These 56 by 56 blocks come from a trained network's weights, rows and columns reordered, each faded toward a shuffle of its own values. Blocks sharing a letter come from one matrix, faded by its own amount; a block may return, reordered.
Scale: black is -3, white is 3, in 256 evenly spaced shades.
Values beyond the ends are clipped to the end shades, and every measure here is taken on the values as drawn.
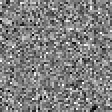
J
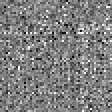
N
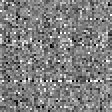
N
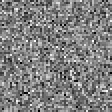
J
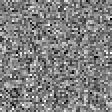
J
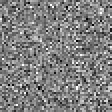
J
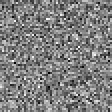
J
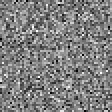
J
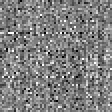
N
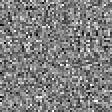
J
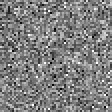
J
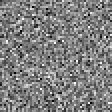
J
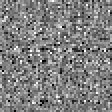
N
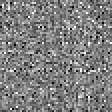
N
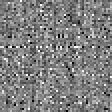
N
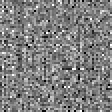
N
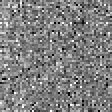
N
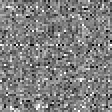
N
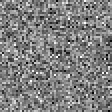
J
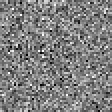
J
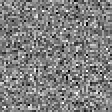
J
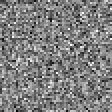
J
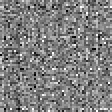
N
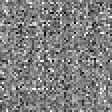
N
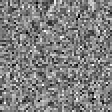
J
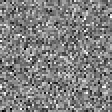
J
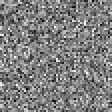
J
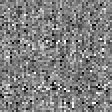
N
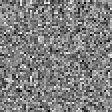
J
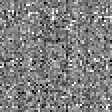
N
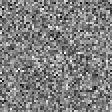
J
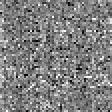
N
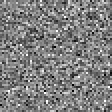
J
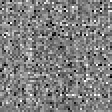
N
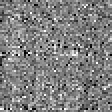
N
